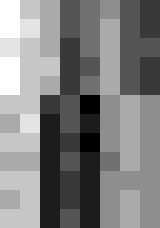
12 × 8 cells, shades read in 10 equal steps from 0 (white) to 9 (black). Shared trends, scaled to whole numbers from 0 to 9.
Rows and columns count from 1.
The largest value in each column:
3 3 8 7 9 5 6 7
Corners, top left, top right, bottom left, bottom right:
0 7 2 4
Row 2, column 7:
6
